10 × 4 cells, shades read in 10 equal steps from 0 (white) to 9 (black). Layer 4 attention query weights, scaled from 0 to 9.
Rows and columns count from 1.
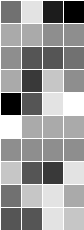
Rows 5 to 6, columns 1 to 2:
9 6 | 0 3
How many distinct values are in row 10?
3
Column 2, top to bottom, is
1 3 6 7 6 3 4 6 2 6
